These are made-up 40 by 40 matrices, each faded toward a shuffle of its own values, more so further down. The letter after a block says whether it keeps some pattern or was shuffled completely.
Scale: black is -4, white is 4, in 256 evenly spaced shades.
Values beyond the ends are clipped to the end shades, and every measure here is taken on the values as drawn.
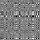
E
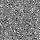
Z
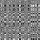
E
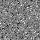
Z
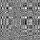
E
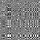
E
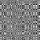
E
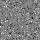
Z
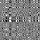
E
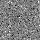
Z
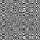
E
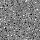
Z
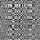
E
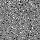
Z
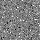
Z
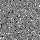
Z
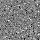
Z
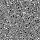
Z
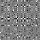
E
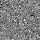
Z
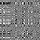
E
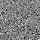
Z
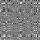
E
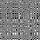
E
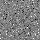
Z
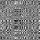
E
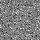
Z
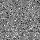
Z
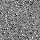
Z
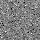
Z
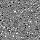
Z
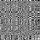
E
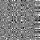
E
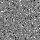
Z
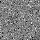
Z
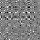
E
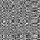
E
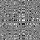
E
